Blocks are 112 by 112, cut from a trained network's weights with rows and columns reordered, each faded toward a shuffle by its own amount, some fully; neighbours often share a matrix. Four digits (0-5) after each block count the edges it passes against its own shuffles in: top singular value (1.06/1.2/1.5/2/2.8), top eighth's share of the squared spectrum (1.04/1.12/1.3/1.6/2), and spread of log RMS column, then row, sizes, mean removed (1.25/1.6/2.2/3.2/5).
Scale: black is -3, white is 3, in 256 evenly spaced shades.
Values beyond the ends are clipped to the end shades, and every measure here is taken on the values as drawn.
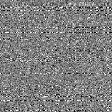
4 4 1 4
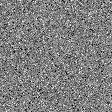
0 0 0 0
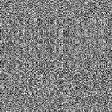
4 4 2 2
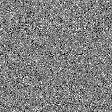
3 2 0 2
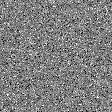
0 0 0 0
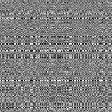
5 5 2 4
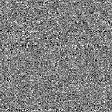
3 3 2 2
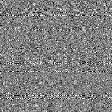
4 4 1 3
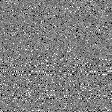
4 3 0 3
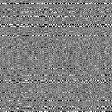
5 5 1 4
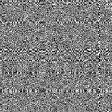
5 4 2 3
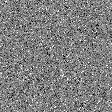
1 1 0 0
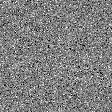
0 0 0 0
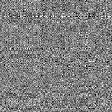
4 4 2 3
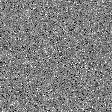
1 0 0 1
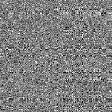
4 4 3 3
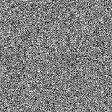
3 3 1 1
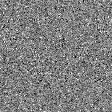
2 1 0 1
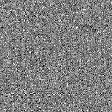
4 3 1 2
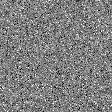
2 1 0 0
